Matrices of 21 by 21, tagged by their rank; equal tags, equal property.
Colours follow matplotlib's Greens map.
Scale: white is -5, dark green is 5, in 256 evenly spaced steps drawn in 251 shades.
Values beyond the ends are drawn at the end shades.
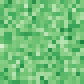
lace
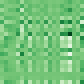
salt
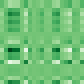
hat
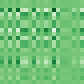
hat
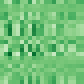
salt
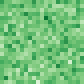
lace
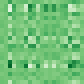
salt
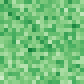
lace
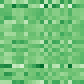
salt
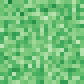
lace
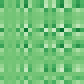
hat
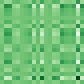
hat
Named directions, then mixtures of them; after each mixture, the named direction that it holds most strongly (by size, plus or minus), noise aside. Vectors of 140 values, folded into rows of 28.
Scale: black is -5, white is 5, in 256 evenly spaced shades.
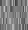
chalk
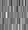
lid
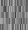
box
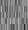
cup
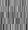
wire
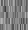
box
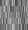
chalk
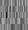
lid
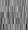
wire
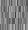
box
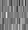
lid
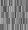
box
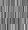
cup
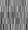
wire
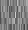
box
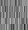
cup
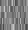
chalk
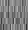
wire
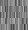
cup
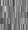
box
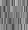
chalk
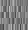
box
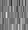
lid
